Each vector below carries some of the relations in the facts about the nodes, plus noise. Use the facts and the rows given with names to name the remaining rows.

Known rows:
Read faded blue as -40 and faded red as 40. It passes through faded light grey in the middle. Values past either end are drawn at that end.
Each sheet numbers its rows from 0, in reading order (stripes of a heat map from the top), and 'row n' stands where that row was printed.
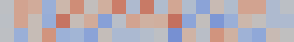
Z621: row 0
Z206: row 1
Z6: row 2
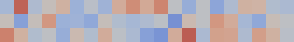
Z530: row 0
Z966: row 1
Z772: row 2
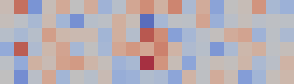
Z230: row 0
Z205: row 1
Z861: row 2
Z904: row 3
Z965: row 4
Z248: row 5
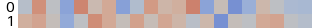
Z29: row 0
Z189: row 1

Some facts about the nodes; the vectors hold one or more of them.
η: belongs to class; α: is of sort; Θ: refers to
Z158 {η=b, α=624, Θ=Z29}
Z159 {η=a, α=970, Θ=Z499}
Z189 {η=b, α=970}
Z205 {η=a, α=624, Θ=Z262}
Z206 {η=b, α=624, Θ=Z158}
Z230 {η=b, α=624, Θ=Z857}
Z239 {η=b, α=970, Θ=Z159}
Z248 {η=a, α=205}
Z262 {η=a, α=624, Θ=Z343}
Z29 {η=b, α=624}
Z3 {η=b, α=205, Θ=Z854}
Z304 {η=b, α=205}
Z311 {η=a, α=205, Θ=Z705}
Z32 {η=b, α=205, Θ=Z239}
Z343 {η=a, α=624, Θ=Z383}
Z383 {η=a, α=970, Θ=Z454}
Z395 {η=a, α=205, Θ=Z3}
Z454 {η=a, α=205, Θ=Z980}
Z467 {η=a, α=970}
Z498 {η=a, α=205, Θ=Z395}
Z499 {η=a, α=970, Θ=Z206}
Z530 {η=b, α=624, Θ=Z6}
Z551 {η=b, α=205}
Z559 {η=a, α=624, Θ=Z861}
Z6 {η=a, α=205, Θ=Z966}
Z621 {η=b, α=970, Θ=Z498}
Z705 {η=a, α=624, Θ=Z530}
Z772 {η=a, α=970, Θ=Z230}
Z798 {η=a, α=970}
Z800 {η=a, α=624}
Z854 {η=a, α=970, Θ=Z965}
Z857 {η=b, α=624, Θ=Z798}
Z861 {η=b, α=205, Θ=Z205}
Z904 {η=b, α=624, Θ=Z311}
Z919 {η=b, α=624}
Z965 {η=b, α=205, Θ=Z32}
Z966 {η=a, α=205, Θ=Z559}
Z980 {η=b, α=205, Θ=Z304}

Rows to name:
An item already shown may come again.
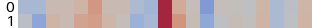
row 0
Z3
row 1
Z965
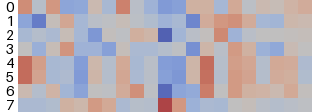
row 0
Z854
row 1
Z454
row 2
Z343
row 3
Z6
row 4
Z798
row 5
Z798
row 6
Z383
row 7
Z551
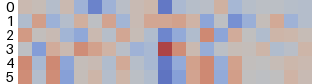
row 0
Z559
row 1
Z919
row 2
Z467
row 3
Z32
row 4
Z159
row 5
Z499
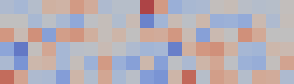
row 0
Z551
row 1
Z800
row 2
Z239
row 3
Z454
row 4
Z395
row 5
Z798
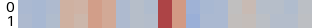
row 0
Z551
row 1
Z551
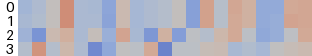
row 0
Z311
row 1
Z311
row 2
Z498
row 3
Z705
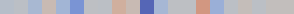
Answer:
Z262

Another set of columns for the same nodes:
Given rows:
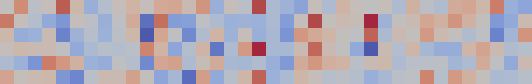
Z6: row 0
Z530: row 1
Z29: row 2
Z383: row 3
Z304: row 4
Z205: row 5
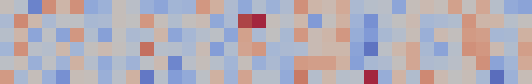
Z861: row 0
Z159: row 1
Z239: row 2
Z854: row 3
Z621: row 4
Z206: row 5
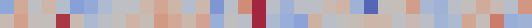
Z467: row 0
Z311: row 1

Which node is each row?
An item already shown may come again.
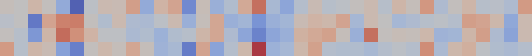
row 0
Z800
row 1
Z965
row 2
Z3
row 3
Z262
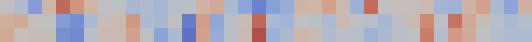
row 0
Z3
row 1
Z559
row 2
Z205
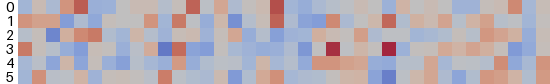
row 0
Z248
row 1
Z705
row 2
Z32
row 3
Z530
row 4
Z189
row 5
Z854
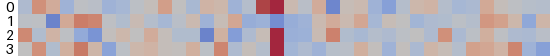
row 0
Z499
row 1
Z965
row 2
Z343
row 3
Z966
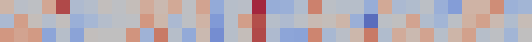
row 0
Z454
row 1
Z772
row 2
Z705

